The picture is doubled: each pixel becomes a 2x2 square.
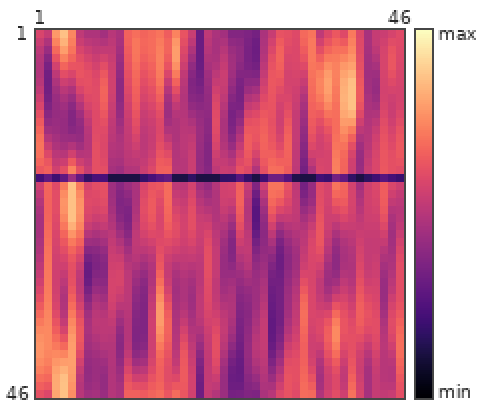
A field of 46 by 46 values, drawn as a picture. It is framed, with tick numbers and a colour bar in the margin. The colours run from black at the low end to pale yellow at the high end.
No overall slope runs across the table. Streaks run downward. Row 19 stands out from the rest. The ninth with the highest average is the top right. The halves do not mirror each other.
